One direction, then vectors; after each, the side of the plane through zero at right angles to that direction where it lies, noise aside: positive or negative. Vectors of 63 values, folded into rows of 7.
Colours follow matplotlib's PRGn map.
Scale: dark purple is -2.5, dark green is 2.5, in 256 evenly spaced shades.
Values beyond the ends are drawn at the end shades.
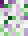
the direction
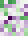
negative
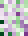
positive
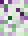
positive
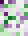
positive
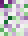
positive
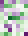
positive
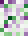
positive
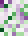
positive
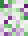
negative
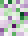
negative
